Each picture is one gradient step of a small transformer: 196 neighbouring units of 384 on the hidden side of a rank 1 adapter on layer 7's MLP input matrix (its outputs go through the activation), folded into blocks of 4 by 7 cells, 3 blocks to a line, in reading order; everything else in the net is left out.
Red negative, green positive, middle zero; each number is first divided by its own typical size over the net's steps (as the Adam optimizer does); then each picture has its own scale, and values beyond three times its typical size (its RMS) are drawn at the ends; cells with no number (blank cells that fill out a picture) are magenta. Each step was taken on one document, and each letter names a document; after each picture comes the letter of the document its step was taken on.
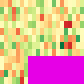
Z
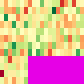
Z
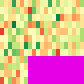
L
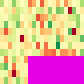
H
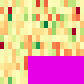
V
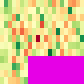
H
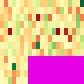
H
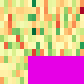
L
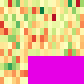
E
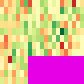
Z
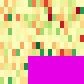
V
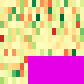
V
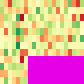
E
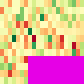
E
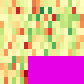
E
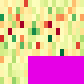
H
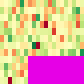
V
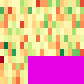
L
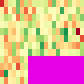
Z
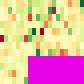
H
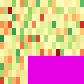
L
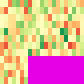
Z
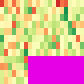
Z
